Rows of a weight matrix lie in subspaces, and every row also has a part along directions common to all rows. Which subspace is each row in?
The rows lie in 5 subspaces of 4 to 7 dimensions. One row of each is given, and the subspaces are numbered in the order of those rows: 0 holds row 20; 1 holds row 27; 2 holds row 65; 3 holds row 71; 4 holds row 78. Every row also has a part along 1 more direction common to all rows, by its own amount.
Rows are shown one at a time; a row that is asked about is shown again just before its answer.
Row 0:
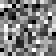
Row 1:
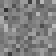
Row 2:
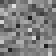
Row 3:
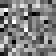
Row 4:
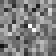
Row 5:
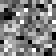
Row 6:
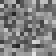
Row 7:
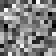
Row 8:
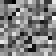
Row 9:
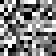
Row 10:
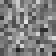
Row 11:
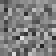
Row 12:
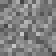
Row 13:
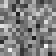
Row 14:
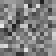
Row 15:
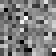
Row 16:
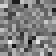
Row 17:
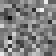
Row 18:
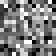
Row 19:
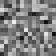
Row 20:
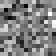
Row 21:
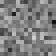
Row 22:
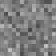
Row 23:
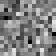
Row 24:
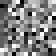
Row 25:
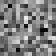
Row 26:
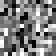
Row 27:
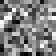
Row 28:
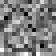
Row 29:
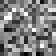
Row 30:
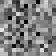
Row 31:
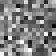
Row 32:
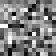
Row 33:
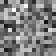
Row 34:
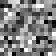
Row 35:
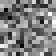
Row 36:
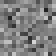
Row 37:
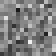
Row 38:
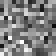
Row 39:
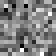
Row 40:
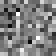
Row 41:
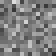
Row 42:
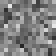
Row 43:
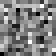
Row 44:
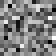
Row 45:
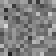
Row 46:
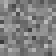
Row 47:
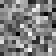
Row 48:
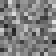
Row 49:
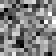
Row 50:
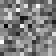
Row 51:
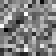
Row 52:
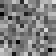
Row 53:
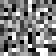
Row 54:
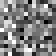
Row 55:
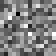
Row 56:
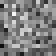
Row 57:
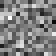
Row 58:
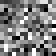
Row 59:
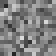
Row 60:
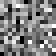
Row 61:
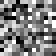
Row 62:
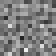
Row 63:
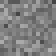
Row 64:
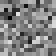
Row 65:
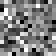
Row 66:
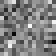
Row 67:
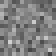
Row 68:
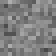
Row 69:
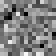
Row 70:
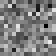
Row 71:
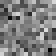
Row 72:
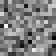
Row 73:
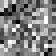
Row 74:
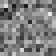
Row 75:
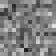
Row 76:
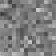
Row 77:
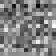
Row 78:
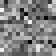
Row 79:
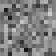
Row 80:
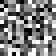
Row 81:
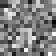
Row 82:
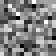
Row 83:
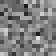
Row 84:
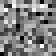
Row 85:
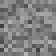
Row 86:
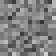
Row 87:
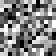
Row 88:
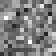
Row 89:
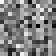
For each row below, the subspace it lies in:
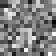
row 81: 3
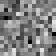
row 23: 2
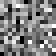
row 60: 2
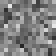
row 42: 3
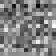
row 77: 4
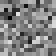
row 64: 0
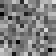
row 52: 3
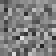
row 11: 2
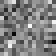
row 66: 0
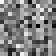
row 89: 4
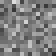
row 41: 3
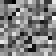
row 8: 0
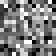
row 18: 4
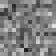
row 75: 4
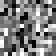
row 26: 4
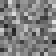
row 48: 0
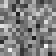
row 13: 0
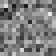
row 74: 4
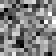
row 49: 1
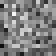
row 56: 4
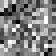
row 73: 0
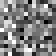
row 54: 2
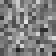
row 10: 3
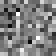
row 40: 0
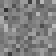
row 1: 1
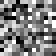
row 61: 0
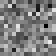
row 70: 3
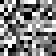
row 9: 0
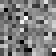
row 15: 2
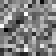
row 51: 1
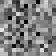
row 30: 3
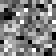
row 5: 2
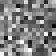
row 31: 2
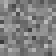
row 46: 0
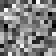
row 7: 1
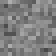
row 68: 0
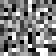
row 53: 2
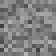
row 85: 4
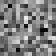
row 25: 3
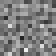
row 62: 2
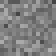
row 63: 3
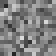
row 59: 4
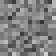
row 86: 0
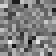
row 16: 3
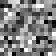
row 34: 3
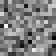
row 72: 4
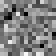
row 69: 1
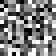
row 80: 4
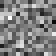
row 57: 1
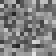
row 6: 4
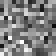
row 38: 2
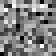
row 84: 2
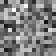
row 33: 0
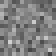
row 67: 3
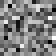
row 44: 3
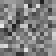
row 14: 1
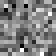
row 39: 4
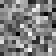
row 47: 4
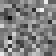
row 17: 4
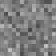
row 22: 0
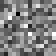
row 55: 1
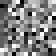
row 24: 3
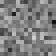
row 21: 0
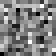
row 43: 2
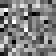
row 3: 2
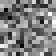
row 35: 1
